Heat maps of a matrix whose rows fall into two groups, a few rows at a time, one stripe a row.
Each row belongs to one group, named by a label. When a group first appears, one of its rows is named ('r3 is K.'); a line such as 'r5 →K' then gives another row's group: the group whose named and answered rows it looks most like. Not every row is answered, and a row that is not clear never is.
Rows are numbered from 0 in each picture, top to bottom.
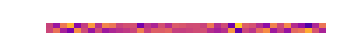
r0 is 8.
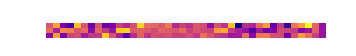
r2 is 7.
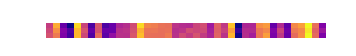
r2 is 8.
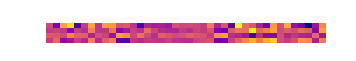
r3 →7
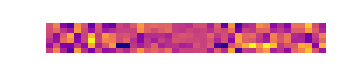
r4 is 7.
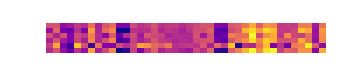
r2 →7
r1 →7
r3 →7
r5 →7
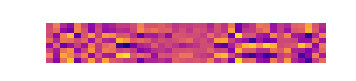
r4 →7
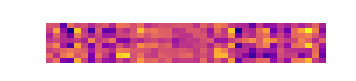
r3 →7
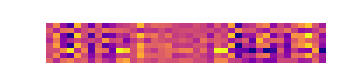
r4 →8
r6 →8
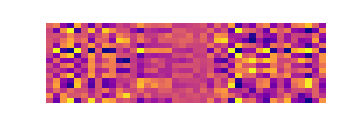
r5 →8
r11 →8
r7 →7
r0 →8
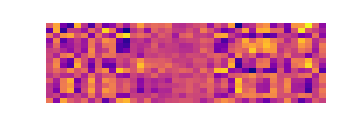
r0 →8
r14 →7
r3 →7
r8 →8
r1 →7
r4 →7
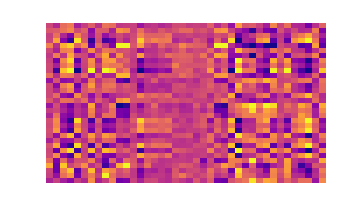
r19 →8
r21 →8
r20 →8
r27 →7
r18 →7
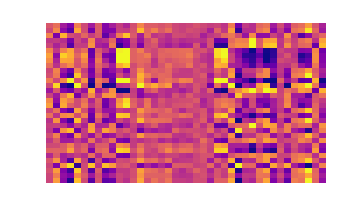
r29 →8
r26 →7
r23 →7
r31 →8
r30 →8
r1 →8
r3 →7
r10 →8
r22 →8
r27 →8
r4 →7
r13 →7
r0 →8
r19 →8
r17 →8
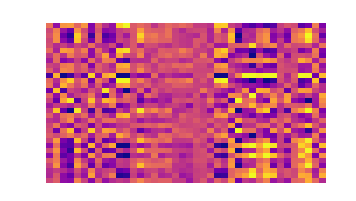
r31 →8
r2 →8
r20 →8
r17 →8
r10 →7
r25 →8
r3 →8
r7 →7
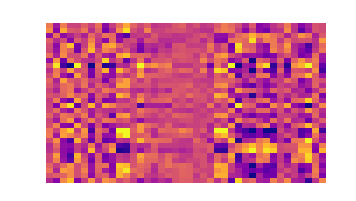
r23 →8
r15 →8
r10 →8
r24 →7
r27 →8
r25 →7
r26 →8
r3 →7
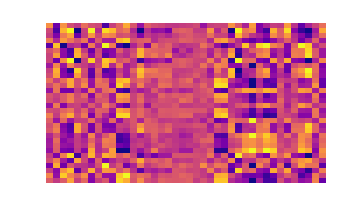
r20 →8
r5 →8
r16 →7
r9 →8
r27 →8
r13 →7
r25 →7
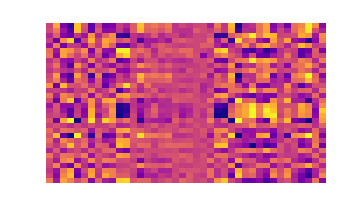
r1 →8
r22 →8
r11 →8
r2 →7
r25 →7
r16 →7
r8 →8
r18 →7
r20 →7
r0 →8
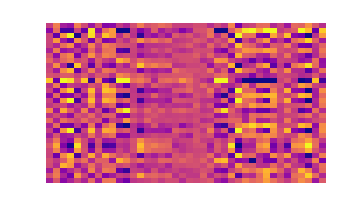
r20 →7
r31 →7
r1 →7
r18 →7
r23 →8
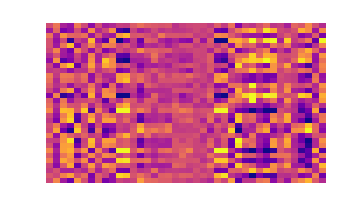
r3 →7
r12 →7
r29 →7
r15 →7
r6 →7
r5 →8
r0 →8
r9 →7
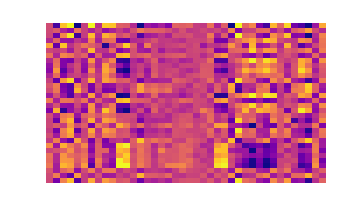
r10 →7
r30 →8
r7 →7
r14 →7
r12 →8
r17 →7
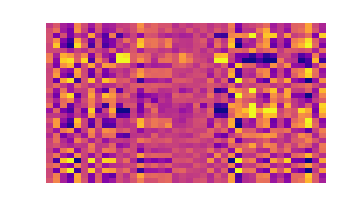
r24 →7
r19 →8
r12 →8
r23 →8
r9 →8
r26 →8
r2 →7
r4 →8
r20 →8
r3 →8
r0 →8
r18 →7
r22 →7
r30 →8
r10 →8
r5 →7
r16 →7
